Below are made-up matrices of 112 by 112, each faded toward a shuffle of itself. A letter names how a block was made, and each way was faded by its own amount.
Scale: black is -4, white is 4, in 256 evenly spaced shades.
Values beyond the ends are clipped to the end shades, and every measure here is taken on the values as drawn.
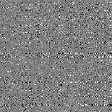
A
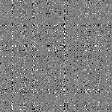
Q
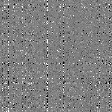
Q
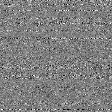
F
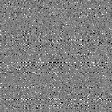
A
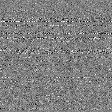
F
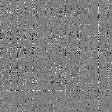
Q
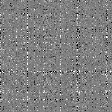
Q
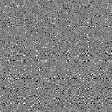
A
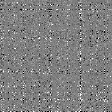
Q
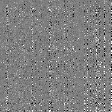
Q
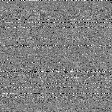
F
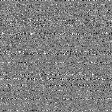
F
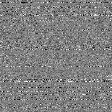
F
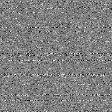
F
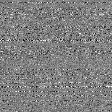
F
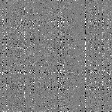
Q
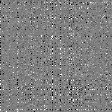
Q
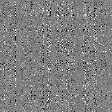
Q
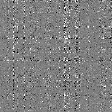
Q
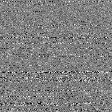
F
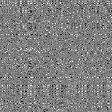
A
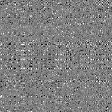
A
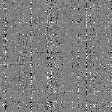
Q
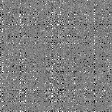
Q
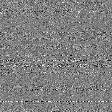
F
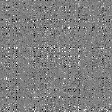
Q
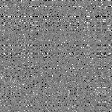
A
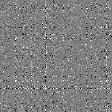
Q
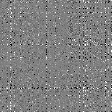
Q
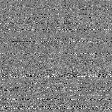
F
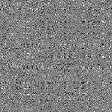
A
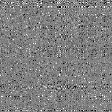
A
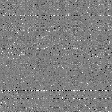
A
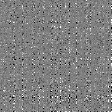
Q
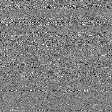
F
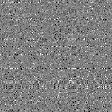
A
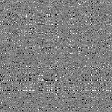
A
